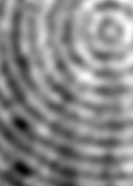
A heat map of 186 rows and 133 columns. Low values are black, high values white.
Ninth with the lowest average: bottom left. Grain: smooth. Lone odd cells: none. Slope: up to the top right. Stripes: upright, repeating 3 times. Ninth with the highest average: top right. Mirror symmetry: none. Rings: centred on the top right.
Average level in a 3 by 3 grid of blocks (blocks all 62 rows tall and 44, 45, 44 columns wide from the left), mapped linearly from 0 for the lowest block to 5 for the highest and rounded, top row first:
345
134
013
